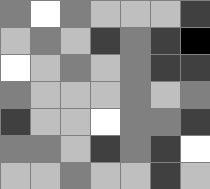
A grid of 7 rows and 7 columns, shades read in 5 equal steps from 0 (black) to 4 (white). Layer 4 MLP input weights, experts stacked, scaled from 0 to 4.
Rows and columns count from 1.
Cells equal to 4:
4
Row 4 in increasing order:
2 2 2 3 3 3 3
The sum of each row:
18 12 16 18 16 15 18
